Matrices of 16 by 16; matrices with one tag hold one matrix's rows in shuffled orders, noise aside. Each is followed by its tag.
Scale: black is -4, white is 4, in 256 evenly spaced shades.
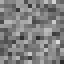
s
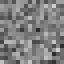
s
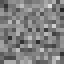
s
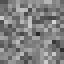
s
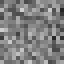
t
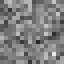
s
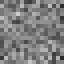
t
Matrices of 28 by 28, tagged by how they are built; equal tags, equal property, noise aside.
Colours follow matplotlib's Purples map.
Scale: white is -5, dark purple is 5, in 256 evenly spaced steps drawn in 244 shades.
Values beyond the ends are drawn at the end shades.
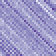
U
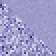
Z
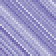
U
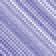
U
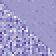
Z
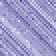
U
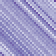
U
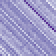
U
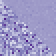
Z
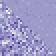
Z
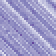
U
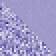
Z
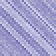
U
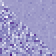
Z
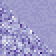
Z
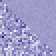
Z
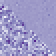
Z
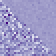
Z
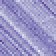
U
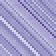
U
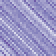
U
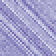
U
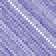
U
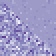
Z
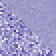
Z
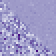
Z
